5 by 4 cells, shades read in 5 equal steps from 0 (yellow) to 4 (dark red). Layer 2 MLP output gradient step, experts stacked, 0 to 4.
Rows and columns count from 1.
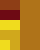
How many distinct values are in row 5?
3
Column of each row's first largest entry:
1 1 3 3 3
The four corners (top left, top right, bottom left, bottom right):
3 2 0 2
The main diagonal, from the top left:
3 4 2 2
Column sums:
8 9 10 10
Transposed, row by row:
3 4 0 1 0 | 3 4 0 1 1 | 2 2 2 2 2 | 2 2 2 2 2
